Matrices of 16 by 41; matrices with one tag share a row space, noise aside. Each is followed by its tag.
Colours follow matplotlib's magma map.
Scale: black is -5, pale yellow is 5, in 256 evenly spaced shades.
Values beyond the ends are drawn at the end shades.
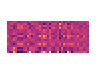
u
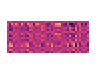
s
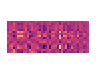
u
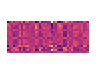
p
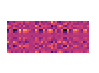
p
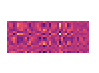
u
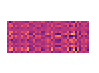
s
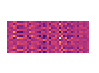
u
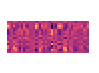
p
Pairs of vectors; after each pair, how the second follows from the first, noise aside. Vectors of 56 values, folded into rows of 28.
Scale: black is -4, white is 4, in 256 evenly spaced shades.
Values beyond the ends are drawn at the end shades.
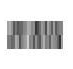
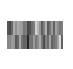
negated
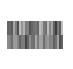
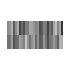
negated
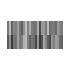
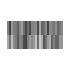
negated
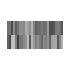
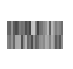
wrapped around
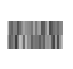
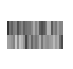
sign-scrambled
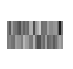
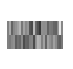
negated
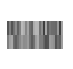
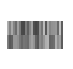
negated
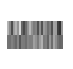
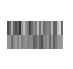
negated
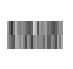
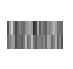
negated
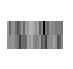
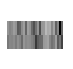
wrapped around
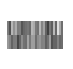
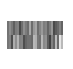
wrapped around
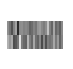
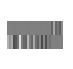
partly zeroed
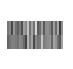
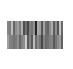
negated
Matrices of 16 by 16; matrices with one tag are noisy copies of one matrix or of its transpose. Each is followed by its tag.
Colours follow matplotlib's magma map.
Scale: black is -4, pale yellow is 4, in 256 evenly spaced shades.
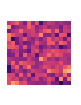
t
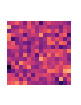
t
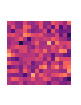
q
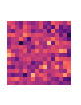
q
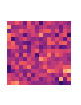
t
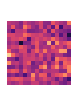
q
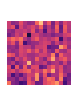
q
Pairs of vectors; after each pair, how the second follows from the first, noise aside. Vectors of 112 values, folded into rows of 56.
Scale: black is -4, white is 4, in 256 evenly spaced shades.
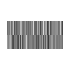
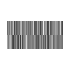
copied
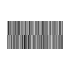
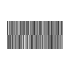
negated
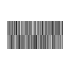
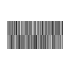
copied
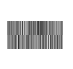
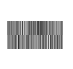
copied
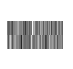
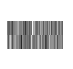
copied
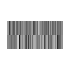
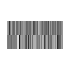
copied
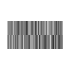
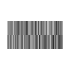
copied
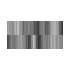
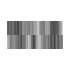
negated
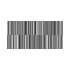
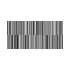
negated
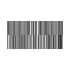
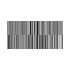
negated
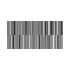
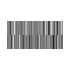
negated
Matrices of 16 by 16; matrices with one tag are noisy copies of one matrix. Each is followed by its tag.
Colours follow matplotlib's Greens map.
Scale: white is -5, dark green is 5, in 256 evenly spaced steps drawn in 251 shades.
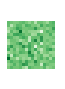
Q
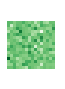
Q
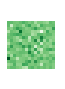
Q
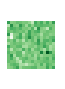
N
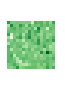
N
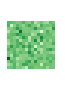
Q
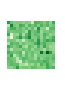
N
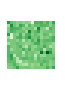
N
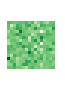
Q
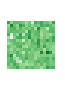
N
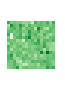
N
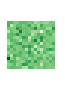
Q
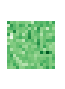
N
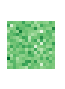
Q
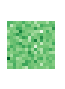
Q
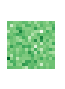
Q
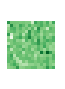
N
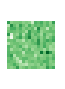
N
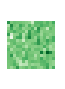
N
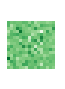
Q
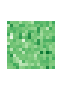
N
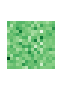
Q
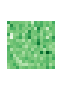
N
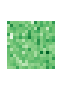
N
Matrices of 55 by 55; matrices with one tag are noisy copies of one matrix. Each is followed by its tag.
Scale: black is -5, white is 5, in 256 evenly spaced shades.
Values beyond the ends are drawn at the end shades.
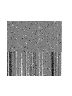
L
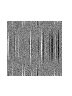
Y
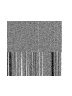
L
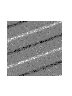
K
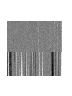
L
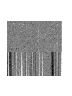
L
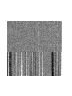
L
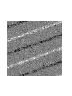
K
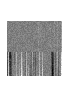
L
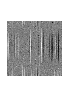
Y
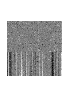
L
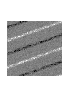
K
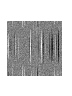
Y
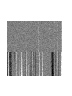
L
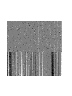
L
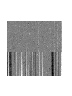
L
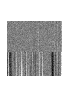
L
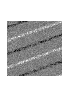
K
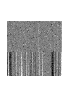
L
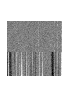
L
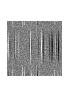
Y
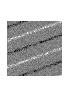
K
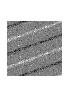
K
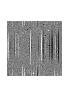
Y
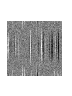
Y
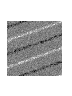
K
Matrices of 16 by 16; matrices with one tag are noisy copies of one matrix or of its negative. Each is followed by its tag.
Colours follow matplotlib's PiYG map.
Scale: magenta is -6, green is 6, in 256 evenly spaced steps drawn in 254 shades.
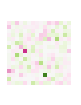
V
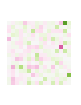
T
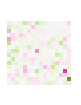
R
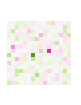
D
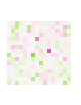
D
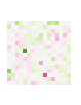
V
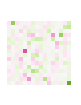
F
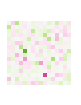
V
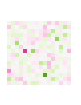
V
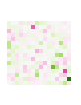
R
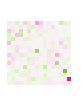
R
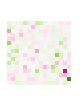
R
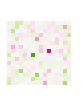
D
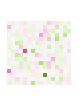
V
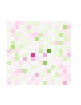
D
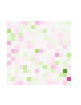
R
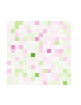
D
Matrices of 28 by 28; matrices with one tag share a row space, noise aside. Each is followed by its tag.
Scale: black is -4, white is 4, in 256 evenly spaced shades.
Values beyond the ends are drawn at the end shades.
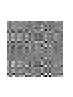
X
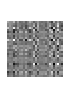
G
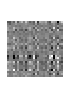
G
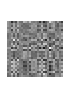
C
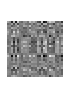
C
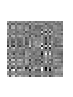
X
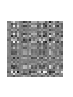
C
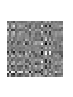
X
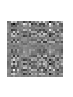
C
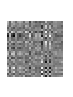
X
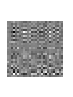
C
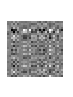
C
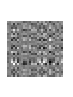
C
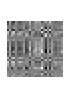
X
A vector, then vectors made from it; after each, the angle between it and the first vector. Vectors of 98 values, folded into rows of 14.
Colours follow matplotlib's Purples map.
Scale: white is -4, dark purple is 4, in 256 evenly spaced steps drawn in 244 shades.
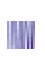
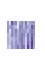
nearly parallel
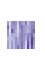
nearly parallel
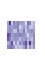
partly opposed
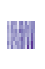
nearly parallel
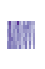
nearly opposite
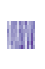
nearly parallel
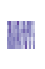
nearly opposite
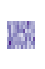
partly opposed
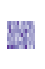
partly opposed
